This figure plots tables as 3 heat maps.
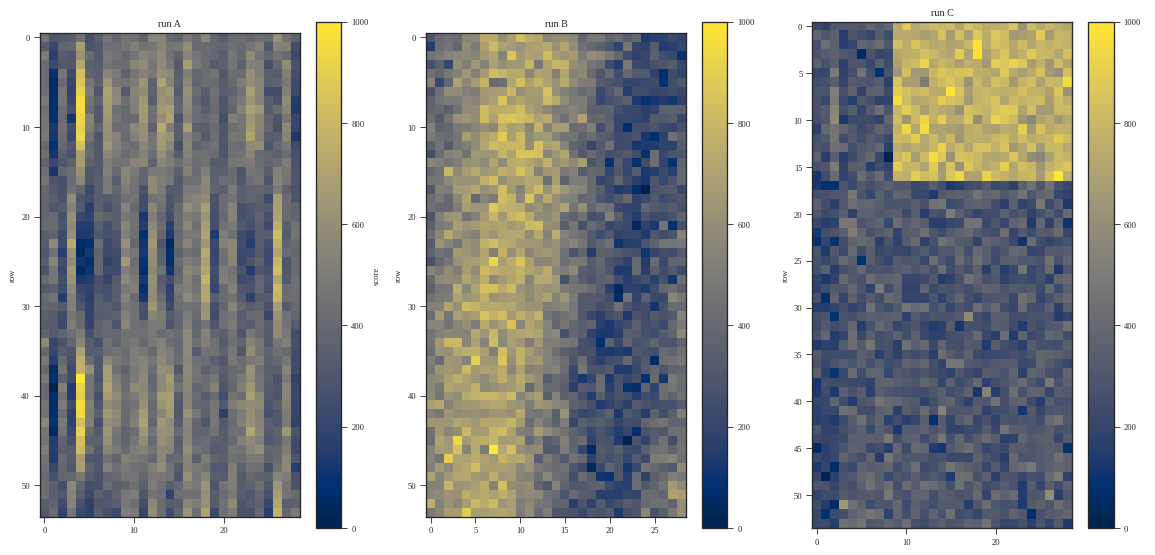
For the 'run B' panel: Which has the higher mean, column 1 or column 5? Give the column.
5
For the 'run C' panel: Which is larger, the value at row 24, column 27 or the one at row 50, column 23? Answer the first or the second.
the first
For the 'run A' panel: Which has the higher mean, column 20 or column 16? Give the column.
16
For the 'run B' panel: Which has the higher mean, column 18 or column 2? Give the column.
2
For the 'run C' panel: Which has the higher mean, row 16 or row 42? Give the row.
16
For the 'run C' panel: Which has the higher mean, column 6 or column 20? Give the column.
20
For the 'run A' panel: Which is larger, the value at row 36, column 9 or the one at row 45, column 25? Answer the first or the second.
the first
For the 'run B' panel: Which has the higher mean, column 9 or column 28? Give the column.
9
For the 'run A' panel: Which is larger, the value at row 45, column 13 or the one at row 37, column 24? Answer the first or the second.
the first
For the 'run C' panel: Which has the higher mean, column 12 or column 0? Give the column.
12
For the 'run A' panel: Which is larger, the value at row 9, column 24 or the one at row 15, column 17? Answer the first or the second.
the first
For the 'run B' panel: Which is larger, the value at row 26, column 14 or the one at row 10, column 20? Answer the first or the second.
the first
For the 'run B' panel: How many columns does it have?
29
